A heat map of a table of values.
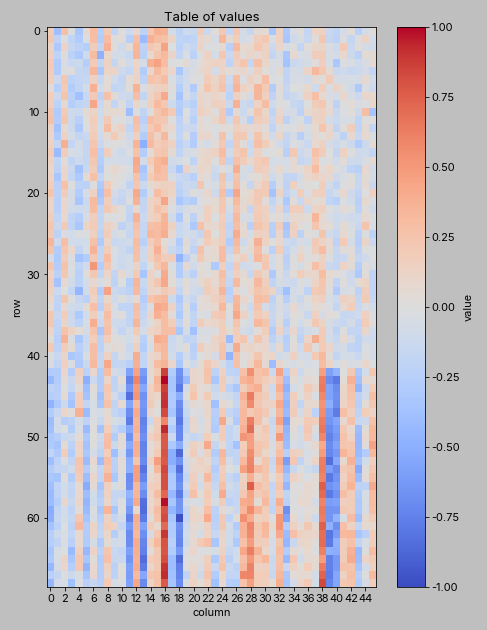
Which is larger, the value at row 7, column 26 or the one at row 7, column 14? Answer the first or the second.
the first
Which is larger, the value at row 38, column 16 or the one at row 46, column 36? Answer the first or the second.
the first
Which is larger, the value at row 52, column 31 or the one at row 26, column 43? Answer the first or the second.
the first
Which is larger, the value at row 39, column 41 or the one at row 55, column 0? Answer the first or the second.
the first
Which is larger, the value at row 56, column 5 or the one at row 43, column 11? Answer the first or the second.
the first
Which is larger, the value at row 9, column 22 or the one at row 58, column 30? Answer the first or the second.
the second
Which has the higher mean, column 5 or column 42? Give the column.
42
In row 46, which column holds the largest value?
16
